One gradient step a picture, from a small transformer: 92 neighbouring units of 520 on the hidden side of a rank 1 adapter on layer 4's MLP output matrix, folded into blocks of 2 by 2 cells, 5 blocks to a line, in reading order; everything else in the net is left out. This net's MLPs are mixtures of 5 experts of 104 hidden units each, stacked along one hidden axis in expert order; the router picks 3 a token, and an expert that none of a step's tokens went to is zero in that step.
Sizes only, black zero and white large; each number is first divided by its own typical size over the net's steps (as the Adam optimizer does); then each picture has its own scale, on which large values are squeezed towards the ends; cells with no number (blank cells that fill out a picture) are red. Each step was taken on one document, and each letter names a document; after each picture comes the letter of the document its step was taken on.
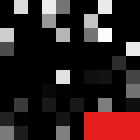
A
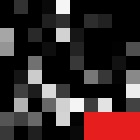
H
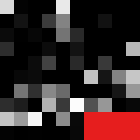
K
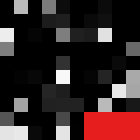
A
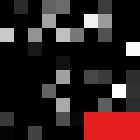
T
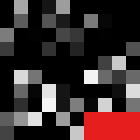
K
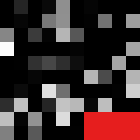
H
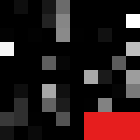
H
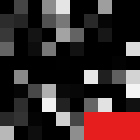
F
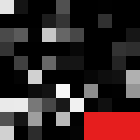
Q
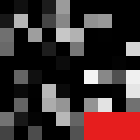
F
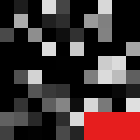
F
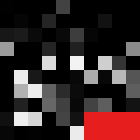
K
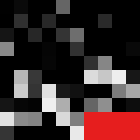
K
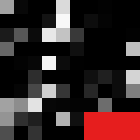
Q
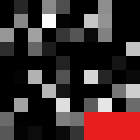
T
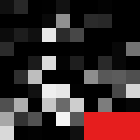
Q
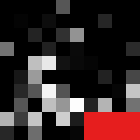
H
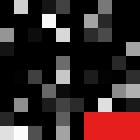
A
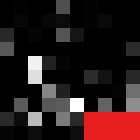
H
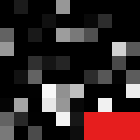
H
